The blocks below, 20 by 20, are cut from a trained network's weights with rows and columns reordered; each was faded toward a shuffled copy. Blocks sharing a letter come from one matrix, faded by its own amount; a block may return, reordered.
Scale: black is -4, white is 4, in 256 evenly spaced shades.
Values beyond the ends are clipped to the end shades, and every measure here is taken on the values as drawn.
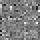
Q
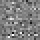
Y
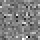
Y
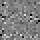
Y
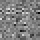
Q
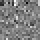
Q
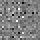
Q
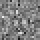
Y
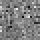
Y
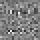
Q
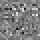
Q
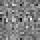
Q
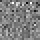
Q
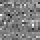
Y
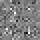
Y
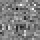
Q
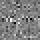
Q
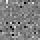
Y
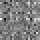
Q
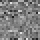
Q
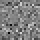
Q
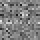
Q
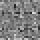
Q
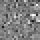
Y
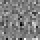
Q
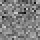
Q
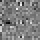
Q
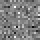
Q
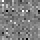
Y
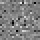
Y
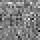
Q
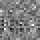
Q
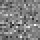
Y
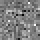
Y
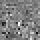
Q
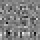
Q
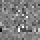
Y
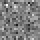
Y
